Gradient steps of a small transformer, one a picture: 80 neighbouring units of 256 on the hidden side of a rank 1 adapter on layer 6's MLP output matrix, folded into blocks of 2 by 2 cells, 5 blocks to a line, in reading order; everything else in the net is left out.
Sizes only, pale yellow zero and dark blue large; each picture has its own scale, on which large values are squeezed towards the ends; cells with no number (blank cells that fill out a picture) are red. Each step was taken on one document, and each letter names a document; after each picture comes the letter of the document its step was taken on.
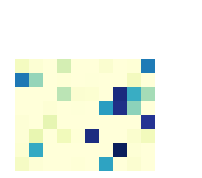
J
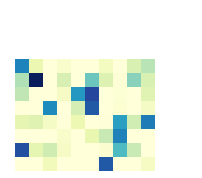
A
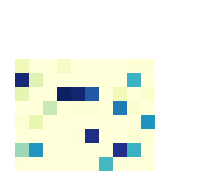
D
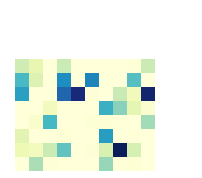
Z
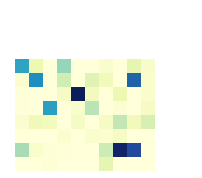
A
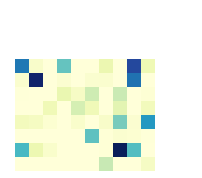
A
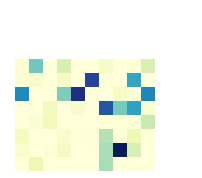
Z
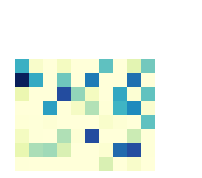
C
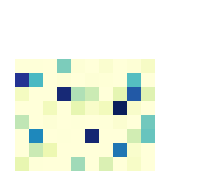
J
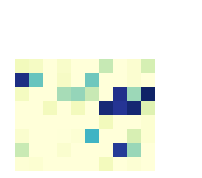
C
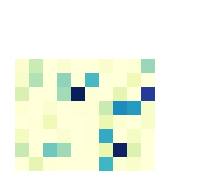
Z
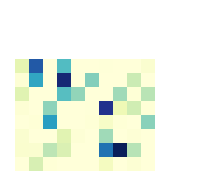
Z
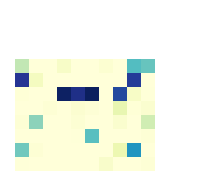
D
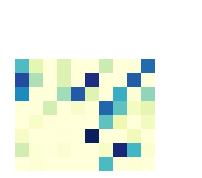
C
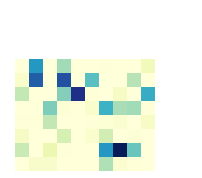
Z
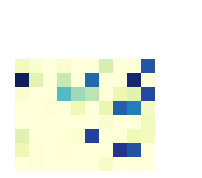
C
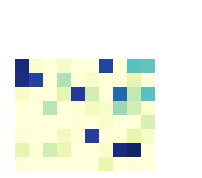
C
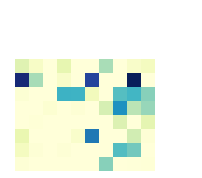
C
